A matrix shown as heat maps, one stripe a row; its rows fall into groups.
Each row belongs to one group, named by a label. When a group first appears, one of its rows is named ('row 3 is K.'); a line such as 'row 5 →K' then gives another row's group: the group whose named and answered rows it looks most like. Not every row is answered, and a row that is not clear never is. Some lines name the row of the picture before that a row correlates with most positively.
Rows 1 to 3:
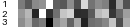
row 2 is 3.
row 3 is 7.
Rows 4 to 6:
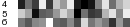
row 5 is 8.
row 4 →3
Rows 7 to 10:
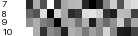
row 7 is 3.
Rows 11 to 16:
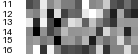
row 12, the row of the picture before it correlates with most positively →8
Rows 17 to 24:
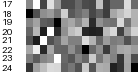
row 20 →3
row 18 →3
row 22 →8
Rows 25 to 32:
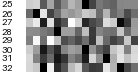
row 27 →3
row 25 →8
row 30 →8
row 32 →3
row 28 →7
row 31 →8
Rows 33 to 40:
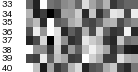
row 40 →3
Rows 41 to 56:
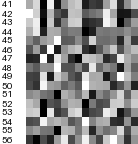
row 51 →7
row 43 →3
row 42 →3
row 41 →3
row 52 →8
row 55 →7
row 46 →3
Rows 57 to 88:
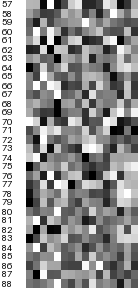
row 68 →7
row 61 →3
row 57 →3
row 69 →8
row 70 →3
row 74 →8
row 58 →8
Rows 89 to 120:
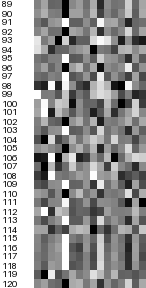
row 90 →7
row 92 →7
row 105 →7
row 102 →7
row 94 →8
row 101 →8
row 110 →7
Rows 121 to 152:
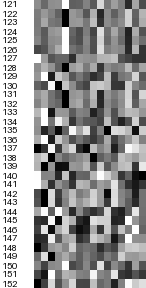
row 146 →8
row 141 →3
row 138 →8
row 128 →7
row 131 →7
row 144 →8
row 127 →3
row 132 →7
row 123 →7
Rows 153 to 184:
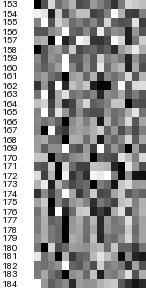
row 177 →7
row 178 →7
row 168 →7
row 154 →3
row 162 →3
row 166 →7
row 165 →8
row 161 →7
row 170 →8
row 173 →8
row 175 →8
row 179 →7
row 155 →8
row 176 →3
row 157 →3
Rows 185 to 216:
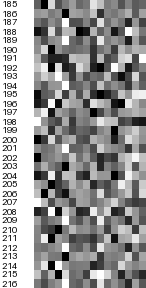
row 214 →8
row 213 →7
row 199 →8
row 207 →3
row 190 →8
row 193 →8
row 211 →8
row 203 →7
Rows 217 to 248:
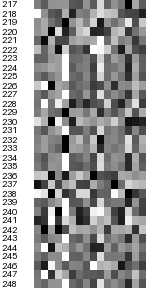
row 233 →7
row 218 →3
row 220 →3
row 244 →8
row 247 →8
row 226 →8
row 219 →7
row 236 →8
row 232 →7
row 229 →7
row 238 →3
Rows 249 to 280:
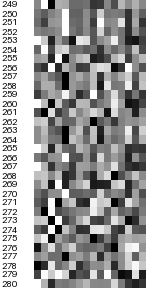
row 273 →3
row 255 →3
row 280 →3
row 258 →7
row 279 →8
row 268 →8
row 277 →7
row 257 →7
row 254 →8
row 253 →3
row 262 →8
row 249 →8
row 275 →8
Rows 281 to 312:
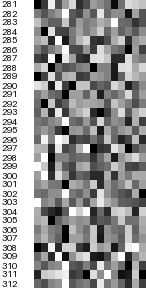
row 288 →8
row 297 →3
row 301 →7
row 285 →3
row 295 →7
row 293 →3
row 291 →7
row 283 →3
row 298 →8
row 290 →3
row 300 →8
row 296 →8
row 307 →7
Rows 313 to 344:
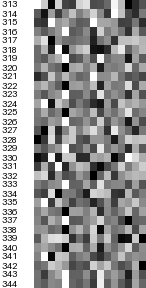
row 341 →8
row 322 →7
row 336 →7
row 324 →8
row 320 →7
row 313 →3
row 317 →8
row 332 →8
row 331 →3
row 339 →8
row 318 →3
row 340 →7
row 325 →7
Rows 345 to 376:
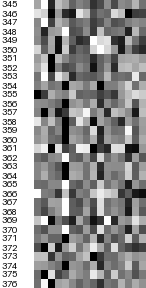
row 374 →7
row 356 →7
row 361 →3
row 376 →8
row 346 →3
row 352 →8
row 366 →3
